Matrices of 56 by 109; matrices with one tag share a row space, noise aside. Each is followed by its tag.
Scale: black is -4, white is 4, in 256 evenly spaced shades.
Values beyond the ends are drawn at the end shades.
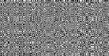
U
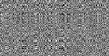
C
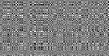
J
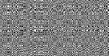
J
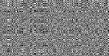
J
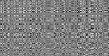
U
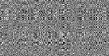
C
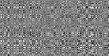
U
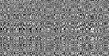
U
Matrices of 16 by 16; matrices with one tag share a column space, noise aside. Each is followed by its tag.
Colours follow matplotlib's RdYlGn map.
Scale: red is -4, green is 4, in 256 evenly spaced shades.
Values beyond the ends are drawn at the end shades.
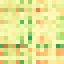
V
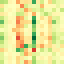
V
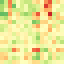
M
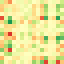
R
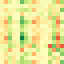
V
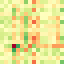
V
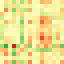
V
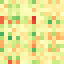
R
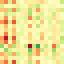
V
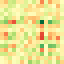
R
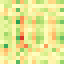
V
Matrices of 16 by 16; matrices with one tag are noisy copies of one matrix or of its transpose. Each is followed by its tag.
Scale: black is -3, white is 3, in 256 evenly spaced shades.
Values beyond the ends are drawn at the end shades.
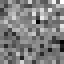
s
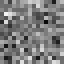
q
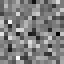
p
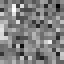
q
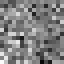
s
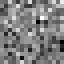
s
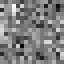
q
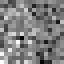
s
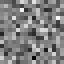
p
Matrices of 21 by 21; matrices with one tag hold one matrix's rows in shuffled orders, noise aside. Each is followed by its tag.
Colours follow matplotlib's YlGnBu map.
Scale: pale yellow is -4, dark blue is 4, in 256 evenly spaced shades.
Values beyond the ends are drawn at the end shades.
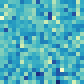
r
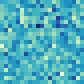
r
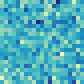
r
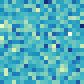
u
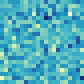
u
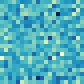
r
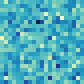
r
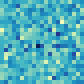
r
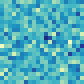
u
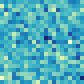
u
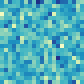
r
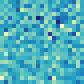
r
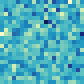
u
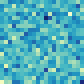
u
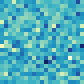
u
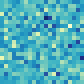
u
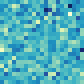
u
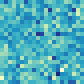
r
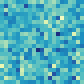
r
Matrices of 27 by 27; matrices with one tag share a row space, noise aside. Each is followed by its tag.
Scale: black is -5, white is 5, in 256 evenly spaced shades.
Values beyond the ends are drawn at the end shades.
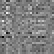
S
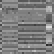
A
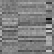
A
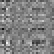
S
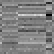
A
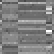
A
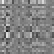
S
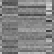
A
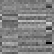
A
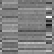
A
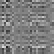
S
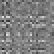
S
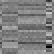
A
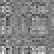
S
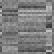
A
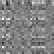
S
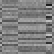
A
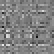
S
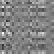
S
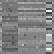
A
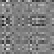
S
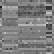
A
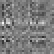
S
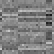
A
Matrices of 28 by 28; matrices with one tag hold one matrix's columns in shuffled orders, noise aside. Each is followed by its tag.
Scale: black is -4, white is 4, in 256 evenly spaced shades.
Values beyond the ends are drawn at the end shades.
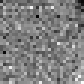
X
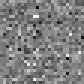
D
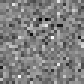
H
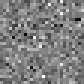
H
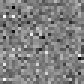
D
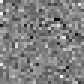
H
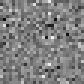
H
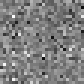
D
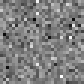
H
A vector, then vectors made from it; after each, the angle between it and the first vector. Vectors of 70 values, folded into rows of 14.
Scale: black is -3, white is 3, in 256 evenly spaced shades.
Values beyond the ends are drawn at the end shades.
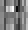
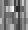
nearly parallel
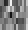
partly aligned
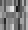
nearly parallel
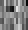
nearly opposite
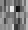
nearly parallel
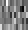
orthogonal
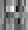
nearly parallel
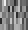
partly opposed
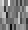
orthogonal
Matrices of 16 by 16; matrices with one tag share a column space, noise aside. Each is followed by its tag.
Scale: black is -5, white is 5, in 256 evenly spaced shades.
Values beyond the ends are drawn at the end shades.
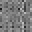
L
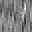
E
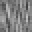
E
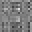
L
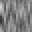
E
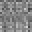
L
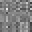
L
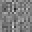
L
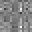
L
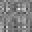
L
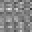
L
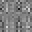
L
